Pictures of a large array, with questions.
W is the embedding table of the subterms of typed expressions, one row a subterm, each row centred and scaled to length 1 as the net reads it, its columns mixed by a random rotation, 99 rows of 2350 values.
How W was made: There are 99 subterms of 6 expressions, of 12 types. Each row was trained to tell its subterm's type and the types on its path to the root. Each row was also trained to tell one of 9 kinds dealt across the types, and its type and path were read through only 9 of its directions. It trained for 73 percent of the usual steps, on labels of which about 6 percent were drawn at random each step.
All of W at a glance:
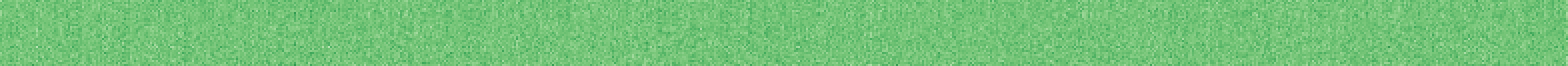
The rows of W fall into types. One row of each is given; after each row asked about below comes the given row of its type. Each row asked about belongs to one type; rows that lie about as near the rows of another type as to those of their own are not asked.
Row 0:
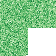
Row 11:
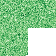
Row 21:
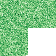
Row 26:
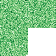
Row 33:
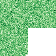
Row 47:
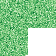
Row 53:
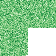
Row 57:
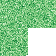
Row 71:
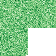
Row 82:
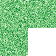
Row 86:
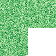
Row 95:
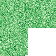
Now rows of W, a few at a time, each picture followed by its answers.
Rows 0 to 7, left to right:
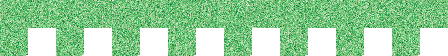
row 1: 21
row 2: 0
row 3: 47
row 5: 95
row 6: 11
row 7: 57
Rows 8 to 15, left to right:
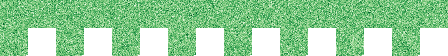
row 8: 21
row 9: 21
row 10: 95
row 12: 57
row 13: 53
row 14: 47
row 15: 33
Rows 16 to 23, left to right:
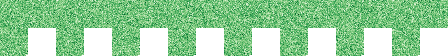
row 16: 33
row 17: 0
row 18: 82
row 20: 0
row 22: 95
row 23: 0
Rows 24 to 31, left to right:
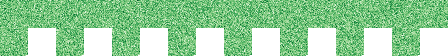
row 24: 0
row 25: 21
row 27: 33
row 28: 0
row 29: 71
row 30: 21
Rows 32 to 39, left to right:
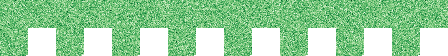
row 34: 33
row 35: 21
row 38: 33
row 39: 57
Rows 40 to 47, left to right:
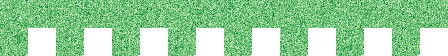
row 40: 86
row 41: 71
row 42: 47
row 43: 71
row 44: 26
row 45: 26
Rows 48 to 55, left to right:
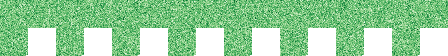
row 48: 0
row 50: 33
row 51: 71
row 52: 47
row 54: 26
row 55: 21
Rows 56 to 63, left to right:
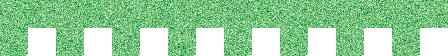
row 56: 33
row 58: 82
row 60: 53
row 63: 82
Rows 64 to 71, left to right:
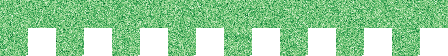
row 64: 11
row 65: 71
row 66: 53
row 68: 11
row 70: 71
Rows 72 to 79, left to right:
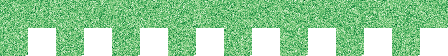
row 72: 47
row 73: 82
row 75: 82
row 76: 47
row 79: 21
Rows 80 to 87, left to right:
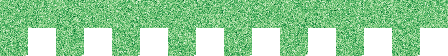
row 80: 0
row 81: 86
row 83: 33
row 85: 95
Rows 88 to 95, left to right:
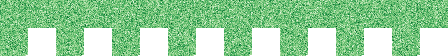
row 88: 95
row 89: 82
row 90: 71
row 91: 95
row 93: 82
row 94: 82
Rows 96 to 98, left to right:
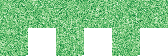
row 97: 47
